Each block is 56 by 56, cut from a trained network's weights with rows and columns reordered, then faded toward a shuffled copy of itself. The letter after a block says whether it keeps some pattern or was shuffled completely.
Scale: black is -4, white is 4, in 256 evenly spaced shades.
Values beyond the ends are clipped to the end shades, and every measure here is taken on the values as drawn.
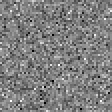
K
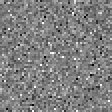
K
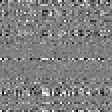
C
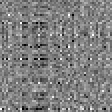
C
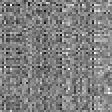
C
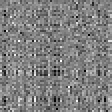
C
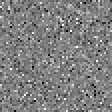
K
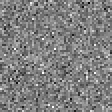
K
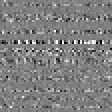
C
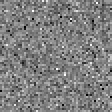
K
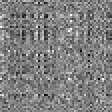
C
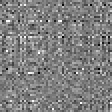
C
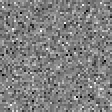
K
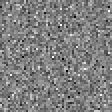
K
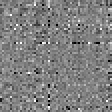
C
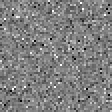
K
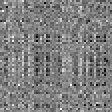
C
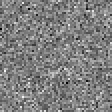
K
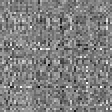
C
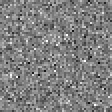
K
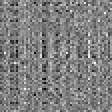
C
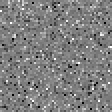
K
